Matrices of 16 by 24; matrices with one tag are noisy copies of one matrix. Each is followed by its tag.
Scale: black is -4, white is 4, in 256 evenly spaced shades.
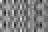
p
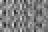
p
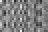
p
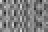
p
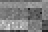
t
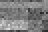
t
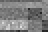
t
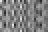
p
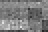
t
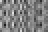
p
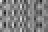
p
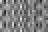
p
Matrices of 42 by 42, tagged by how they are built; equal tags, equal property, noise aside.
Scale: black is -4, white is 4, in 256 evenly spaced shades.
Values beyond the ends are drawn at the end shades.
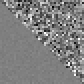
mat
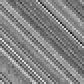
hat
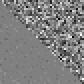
mat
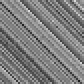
hat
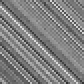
hat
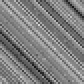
hat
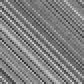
hat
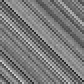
hat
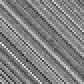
hat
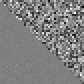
mat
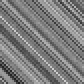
hat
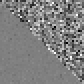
mat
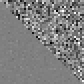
mat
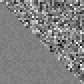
mat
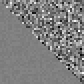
mat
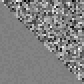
mat
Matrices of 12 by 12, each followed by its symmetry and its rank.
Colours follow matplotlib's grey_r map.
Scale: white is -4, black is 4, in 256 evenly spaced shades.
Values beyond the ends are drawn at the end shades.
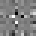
antisymmetric, rank two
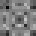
symmetric, rank two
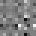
antisymmetric, rank two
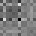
symmetric, rank two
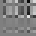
neither, rank one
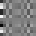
neither, rank one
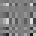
neither, rank one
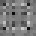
symmetric, rank two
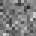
neither, full rank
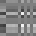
neither, rank one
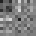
symmetric, rank two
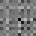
symmetric, rank two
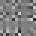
antisymmetric, rank two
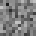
neither, full rank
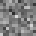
neither, full rank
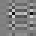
neither, rank one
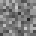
neither, full rank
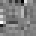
antisymmetric, rank two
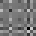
symmetric, rank two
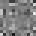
antisymmetric, rank two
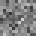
neither, full rank
